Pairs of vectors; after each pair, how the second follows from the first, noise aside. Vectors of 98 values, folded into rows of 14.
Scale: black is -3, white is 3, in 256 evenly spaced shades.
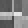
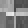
reversed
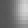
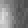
reversed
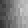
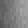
shrunk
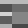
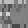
partly zeroed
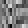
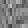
shrunk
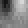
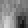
reversed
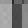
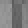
shrunk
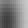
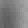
shrunk
